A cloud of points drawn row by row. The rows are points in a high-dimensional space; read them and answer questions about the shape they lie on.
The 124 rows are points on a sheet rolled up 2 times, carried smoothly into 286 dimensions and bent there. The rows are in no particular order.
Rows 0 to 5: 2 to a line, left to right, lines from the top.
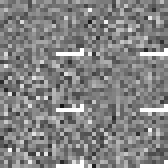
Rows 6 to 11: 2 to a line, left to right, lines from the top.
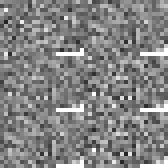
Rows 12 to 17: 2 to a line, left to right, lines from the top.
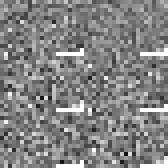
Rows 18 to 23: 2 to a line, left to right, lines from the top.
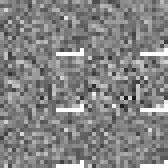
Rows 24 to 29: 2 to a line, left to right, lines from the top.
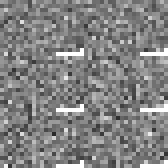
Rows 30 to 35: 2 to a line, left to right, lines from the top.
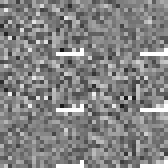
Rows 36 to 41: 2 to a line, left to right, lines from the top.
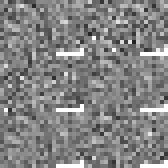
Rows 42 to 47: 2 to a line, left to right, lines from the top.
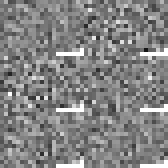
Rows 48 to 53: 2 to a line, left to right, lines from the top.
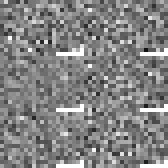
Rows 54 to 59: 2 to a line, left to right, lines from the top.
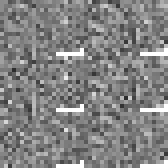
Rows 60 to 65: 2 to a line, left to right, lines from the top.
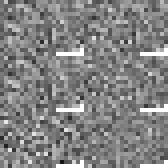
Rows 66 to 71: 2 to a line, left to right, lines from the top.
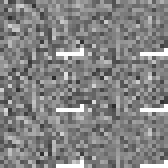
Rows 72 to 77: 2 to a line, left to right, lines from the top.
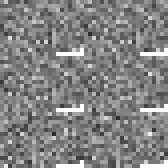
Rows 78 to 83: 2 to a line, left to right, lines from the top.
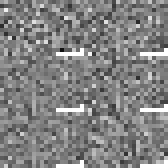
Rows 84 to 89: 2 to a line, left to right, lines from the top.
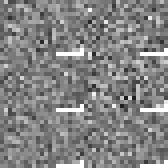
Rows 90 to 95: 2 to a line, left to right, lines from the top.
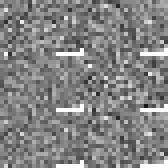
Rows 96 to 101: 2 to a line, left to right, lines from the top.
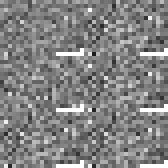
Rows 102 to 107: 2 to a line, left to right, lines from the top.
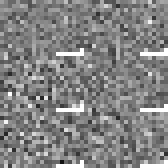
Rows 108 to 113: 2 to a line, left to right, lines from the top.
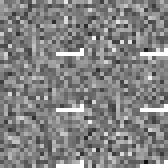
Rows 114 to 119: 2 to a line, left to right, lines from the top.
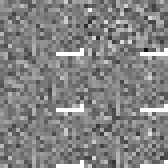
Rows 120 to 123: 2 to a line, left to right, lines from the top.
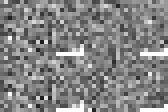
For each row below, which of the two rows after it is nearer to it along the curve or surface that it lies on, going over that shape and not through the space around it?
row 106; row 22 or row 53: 53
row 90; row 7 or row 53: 53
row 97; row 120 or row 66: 120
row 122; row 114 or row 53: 53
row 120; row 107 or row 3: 107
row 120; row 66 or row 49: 49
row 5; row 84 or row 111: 111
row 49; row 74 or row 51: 51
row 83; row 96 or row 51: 96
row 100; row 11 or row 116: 11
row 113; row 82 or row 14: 14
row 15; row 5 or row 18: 5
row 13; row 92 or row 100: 92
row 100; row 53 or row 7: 53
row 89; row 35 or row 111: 35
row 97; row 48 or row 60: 48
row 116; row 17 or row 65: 65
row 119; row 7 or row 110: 7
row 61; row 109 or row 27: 27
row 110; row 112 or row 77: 112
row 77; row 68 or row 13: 68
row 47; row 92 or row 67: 92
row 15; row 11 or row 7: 11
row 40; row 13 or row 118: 13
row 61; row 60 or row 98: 98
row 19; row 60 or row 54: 54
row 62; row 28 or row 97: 28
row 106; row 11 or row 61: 11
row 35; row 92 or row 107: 107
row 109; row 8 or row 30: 30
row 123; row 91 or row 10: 91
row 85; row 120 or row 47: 120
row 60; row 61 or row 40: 61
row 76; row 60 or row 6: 6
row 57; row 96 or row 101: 96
